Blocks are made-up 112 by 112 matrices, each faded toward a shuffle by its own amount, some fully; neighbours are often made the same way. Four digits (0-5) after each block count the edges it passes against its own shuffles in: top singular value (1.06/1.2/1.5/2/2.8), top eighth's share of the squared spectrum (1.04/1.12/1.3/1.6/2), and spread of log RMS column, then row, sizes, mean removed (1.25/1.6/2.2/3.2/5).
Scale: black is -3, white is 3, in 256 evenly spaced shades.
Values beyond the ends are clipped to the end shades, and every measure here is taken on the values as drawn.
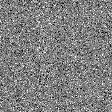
0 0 1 0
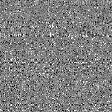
4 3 2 3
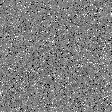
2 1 0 0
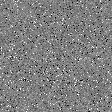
2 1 0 0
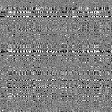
5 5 3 4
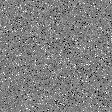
0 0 0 0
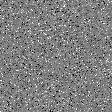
0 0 0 0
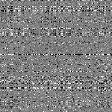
5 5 2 4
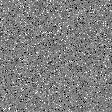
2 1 0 0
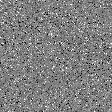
2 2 0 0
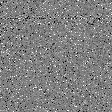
2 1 0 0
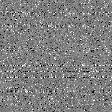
4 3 1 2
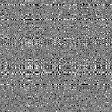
5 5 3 4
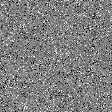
3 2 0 1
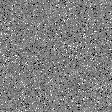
0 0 0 0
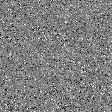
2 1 0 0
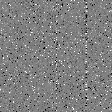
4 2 1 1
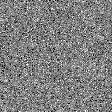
3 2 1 1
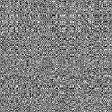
5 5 3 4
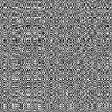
5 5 4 4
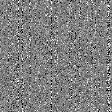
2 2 4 0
